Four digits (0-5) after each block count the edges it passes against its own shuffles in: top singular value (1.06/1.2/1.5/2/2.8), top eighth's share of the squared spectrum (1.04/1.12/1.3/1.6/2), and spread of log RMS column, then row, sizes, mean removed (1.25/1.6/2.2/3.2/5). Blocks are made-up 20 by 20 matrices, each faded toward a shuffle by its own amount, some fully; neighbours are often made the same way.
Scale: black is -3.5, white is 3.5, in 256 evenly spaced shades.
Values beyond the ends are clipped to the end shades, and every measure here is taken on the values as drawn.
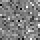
0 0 0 0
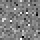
0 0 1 0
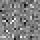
3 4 2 1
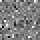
2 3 0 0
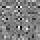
3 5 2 2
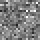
2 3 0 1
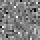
0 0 0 0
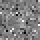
0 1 0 1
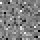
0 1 0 0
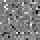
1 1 0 0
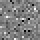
0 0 0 0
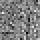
1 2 0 0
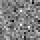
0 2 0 0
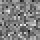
2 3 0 1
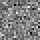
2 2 0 0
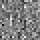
2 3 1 0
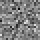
1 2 0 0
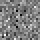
0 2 0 0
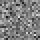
1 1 0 0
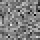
2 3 1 0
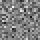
2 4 1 0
